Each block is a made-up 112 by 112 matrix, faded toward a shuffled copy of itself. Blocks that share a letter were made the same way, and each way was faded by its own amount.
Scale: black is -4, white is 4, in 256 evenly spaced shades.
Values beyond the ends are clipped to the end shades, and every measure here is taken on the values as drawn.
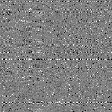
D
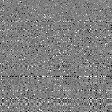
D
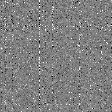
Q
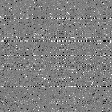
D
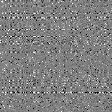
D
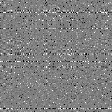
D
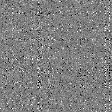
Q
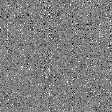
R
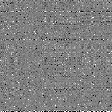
D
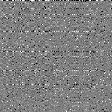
D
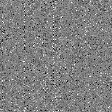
R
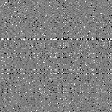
D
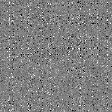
Q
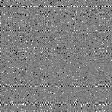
D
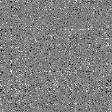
Q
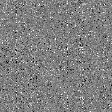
R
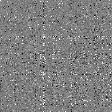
Q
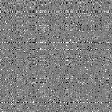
D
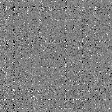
Q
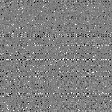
D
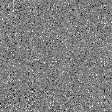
R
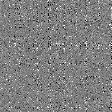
Q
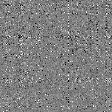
Q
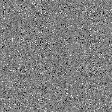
R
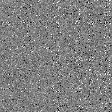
R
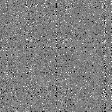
Q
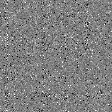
R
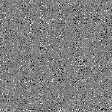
Q
